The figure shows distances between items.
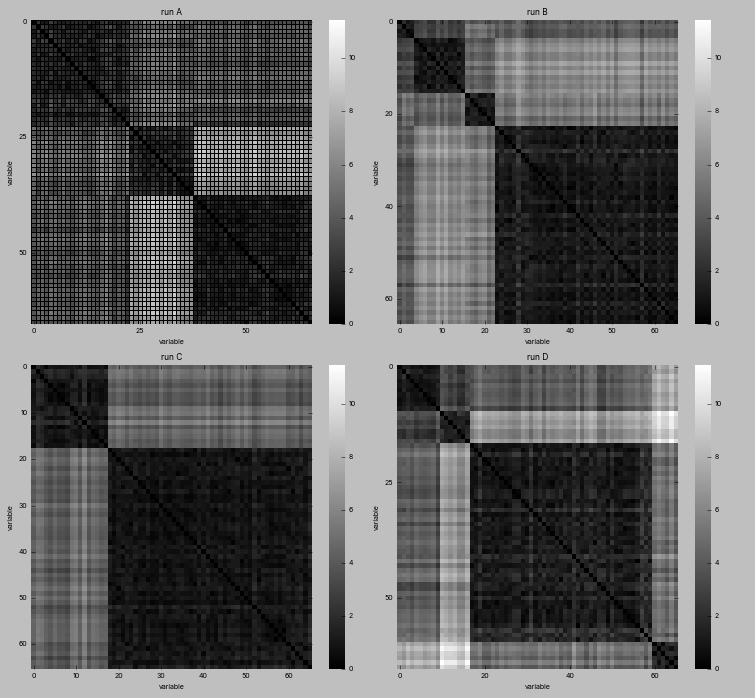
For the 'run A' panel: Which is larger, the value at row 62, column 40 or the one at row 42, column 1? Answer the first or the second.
the second
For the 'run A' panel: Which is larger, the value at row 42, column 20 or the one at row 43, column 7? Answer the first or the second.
the second
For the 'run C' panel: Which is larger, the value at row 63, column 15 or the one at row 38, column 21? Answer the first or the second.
the first
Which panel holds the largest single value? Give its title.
run D
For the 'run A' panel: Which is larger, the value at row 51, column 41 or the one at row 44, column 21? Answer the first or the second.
the second
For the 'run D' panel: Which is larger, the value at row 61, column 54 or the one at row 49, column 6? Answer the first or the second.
the first
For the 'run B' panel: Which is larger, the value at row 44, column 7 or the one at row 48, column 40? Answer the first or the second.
the first
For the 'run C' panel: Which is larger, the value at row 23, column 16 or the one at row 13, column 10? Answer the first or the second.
the first
